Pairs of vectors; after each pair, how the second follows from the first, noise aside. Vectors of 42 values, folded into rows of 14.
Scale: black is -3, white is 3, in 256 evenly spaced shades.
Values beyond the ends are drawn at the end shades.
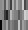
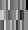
reversed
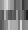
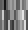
shuffled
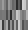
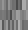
shrunk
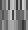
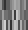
reversed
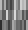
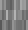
shrunk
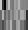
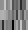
shuffled
